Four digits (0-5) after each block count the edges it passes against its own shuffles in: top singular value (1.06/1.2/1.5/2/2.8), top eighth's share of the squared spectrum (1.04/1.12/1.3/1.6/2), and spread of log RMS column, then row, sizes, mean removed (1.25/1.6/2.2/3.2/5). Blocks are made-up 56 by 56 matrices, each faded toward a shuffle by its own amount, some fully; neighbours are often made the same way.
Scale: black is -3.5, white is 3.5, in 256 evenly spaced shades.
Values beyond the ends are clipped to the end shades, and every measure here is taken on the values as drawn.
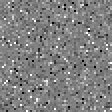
0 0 0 0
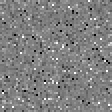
0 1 0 0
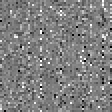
2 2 2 0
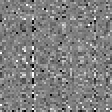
4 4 2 1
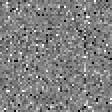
2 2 1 0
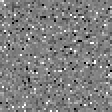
1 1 0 0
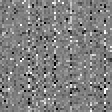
4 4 3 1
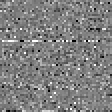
2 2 0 3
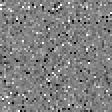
0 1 0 0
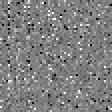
3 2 1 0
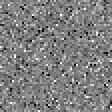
1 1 0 0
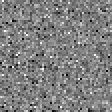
0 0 0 1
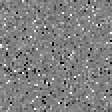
0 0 1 0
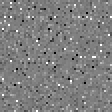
1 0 0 0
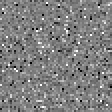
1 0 0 0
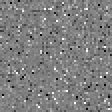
0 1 0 0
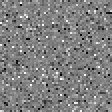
0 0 0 0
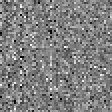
1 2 2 0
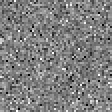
0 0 0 0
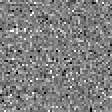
2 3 0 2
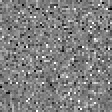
2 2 1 1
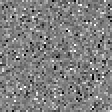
0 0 0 0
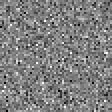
2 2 1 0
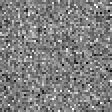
2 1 0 0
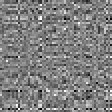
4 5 3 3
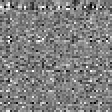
4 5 2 3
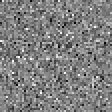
2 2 0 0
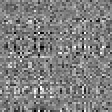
4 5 3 3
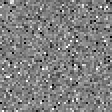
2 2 0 0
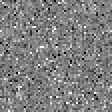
1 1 0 0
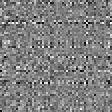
4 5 2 3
